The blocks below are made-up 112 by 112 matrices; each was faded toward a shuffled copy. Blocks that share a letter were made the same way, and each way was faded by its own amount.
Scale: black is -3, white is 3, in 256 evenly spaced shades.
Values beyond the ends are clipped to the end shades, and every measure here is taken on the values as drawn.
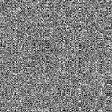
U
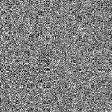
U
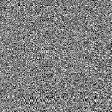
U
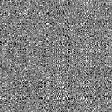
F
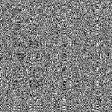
U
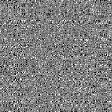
F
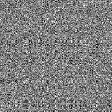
U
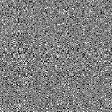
F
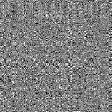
F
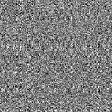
U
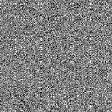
U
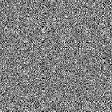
U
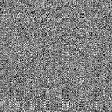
U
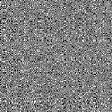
F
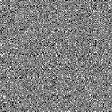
F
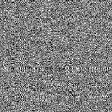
U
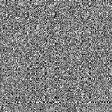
U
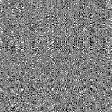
F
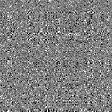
F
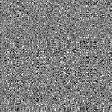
F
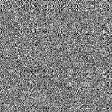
U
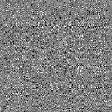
F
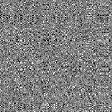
F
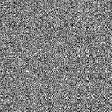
U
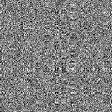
U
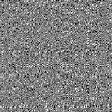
F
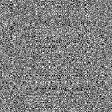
U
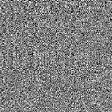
U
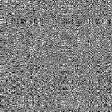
F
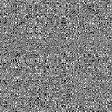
F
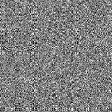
U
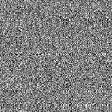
U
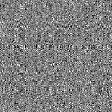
F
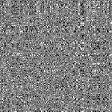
F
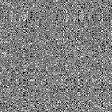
F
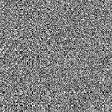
U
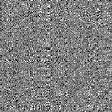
F
